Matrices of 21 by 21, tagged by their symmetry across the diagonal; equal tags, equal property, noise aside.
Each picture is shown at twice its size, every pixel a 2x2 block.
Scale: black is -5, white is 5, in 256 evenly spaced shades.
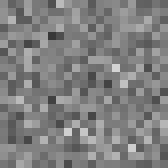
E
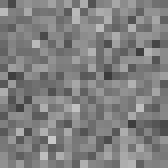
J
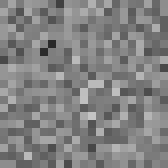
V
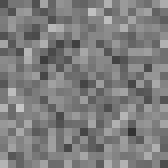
V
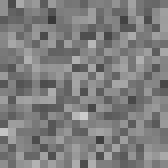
E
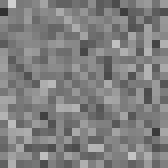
J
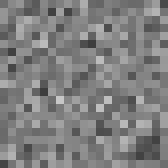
V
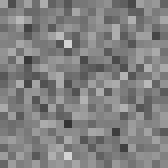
E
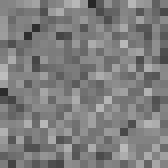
V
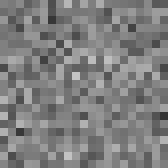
E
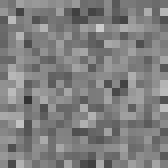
J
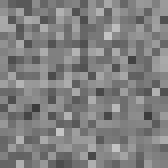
J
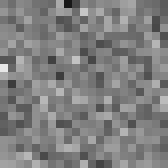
J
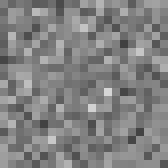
V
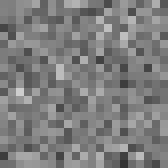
E
